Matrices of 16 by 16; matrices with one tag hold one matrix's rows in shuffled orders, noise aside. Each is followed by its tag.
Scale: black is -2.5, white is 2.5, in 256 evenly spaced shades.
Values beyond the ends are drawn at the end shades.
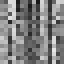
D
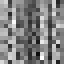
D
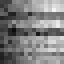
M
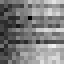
M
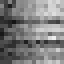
M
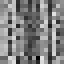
D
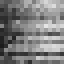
M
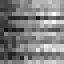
M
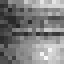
M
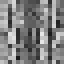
D
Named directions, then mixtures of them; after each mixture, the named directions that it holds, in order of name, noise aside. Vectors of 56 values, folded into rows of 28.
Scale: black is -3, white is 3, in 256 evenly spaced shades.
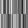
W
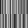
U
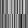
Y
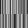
U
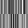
W, Y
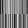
U, Y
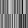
W, Y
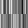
W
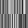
W, Y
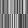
W, Y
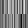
Y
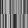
U, W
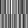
U, W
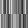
W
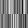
W, Y
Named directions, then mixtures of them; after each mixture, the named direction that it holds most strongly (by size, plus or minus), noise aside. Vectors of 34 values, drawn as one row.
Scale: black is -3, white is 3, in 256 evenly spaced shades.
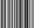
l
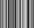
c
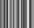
c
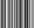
l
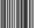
c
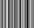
l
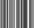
c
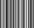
l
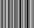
l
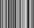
c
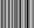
l
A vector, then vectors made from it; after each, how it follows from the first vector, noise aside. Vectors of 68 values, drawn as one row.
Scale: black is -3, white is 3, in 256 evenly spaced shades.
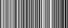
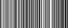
copied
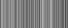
shrunk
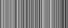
shrunk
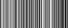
copied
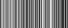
copied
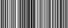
wrapped around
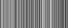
shrunk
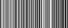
copied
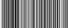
wrapped around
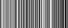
copied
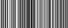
wrapped around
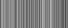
shrunk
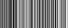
wrapped around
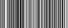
wrapped around
